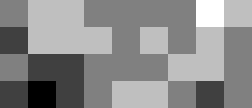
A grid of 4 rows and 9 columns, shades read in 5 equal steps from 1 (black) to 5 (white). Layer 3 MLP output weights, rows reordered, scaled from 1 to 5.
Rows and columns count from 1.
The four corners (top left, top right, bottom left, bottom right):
3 4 2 3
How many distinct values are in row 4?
4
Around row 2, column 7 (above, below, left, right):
3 4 4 4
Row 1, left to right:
3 4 4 3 3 3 3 5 4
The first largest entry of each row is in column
8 2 7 5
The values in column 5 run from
3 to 4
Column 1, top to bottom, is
3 2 3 2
